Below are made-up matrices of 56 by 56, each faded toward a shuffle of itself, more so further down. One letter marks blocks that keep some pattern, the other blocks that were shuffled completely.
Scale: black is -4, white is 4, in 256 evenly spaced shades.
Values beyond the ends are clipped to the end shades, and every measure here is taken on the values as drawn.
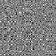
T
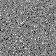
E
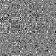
T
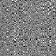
T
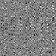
T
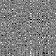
T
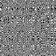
T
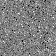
E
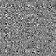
T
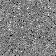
E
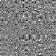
T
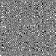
T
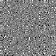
T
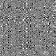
T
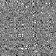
T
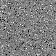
E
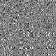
T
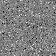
E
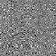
T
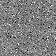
E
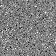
E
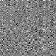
T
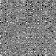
T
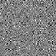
T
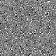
T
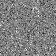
E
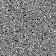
E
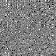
T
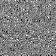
T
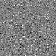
T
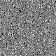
E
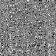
T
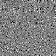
T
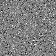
E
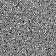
E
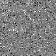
T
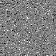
T
